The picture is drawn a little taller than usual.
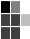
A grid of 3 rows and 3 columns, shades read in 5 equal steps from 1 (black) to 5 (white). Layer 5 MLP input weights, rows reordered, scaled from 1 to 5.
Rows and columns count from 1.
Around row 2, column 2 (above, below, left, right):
3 2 2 4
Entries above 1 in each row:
2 3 3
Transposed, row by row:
1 2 2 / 3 2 2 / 5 4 5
